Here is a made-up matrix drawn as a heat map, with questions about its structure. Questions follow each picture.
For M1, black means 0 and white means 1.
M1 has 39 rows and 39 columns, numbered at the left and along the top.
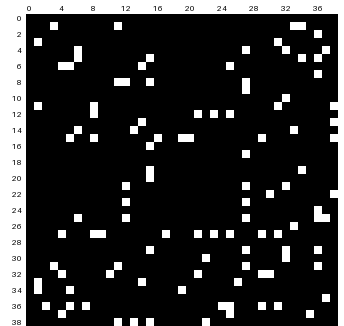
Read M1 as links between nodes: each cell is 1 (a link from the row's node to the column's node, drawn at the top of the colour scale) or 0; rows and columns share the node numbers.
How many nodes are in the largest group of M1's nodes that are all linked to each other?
2
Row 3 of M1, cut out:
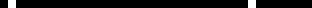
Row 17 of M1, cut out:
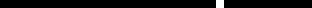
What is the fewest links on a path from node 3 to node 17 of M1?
3
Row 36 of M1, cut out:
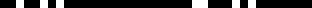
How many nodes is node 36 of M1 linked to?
7
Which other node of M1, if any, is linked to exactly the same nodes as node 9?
node 17
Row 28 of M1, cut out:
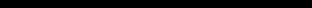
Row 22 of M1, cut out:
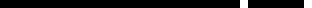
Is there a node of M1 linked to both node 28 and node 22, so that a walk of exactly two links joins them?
no
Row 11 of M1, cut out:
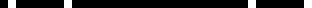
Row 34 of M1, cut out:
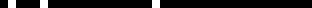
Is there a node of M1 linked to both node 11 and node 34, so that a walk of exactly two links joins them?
yes
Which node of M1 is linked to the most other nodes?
node 27
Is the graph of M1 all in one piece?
no
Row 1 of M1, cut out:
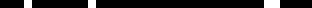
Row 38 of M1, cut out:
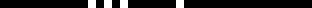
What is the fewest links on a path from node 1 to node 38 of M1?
2
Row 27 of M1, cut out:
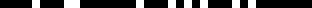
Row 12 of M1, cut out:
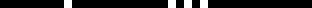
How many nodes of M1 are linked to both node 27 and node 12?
4
